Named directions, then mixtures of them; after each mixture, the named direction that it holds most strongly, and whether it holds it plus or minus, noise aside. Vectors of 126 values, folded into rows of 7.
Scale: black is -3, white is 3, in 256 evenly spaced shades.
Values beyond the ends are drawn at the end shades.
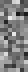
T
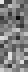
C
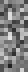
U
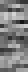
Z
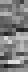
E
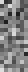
C, plus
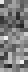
C, plus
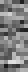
E, plus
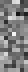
T, plus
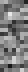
U, plus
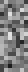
U, plus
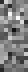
C, minus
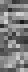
Z, plus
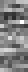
Z, minus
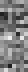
Z, minus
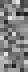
T, plus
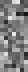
T, plus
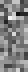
T, plus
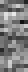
Z, plus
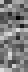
C, plus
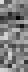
C, plus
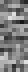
Z, plus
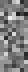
T, plus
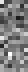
C, plus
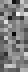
T, minus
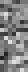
E, plus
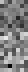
C, plus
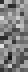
C, minus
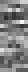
Z, minus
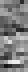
E, plus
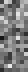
C, minus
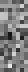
U, minus
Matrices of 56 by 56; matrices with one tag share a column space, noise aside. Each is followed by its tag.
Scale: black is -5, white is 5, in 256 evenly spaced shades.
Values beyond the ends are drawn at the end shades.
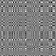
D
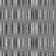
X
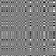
D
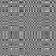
D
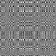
D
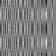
X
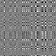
D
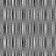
X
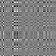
D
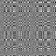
D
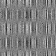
X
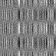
X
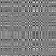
D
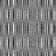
X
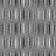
X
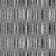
X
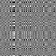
D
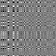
D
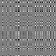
D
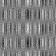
X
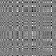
D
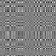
D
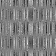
X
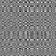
D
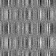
X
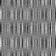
X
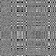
D
